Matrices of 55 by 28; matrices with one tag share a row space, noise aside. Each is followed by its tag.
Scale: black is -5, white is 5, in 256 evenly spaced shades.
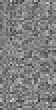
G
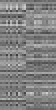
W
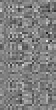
G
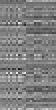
W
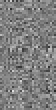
G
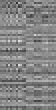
W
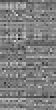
W
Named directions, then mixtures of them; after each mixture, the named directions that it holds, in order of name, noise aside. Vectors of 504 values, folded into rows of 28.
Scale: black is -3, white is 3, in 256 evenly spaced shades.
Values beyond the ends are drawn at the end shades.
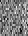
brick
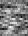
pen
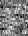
brick, pen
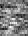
pen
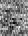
brick, pen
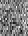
brick, pen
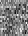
brick, pen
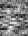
pen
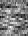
pen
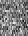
brick, pen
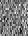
brick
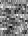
brick, pen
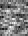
pen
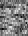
brick, pen
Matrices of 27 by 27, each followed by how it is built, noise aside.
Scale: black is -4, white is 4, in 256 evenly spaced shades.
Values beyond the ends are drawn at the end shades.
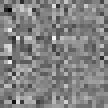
low rank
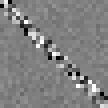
banded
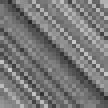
Toeplitz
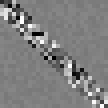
banded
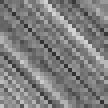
Toeplitz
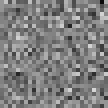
low rank
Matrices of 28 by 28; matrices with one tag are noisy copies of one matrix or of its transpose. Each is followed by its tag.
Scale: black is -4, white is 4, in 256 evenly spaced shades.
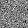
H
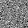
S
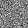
H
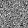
H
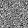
H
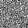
S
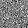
S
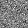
H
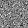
H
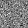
H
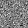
H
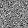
H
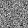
H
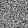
H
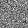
H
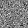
H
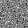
S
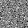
S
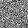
S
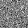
S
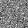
S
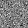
H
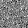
S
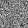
H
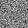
H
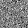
S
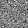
H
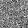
S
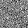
S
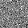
S
